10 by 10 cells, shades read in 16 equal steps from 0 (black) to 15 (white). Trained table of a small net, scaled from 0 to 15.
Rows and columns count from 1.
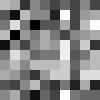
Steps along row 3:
up down down up same up down up up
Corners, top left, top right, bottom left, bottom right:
11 4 8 6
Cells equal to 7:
10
